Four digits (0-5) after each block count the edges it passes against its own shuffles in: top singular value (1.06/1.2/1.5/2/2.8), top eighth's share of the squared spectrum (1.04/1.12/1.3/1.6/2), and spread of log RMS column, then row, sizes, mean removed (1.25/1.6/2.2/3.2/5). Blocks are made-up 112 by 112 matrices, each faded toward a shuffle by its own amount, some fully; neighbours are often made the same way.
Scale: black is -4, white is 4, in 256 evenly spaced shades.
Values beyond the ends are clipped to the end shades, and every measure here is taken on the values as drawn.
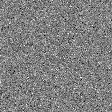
0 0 0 0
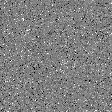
2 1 0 0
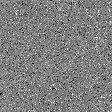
0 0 0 0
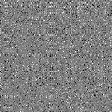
4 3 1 2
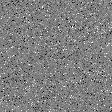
0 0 0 0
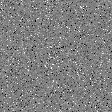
2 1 0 0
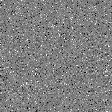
3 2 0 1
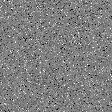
2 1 0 0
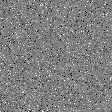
2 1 0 0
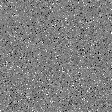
2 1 0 0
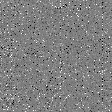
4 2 1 0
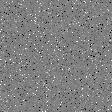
0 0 0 0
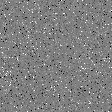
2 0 0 0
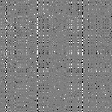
5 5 3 2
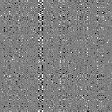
5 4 3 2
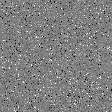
3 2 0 0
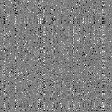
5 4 3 2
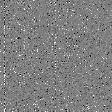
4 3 1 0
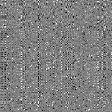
5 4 3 2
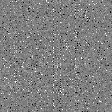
4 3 2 1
